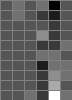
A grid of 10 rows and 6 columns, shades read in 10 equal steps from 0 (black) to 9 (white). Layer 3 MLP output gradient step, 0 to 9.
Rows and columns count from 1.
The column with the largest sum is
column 5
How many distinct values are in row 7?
3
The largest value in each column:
3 4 4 5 9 4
